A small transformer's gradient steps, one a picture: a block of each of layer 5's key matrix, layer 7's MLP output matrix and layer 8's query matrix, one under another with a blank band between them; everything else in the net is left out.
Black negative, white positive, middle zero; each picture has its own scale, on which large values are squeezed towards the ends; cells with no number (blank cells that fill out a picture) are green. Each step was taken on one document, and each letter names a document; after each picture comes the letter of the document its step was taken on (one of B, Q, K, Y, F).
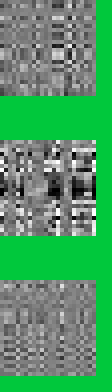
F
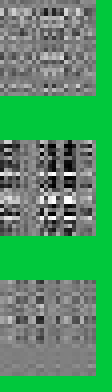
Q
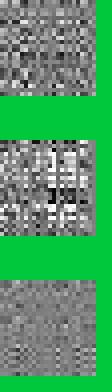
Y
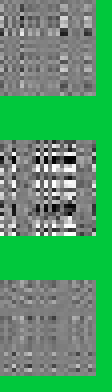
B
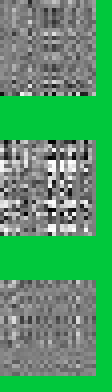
Y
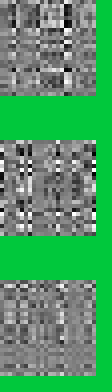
F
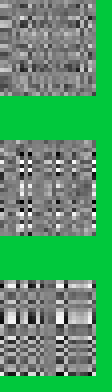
F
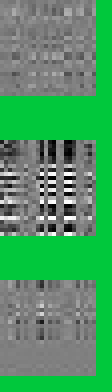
Q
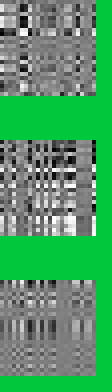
B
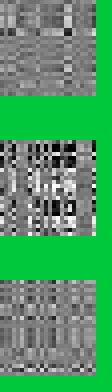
B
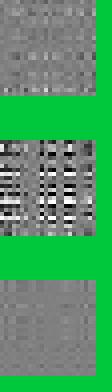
Q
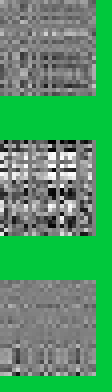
Y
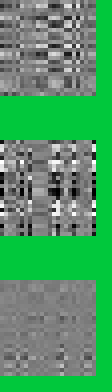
F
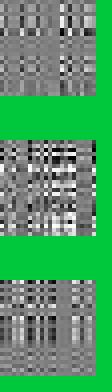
B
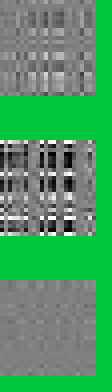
Q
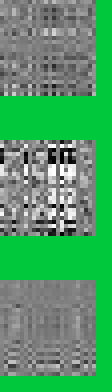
Y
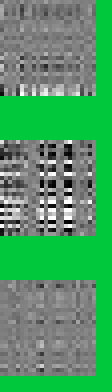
Q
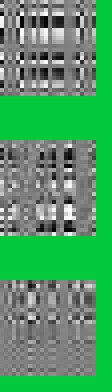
Q
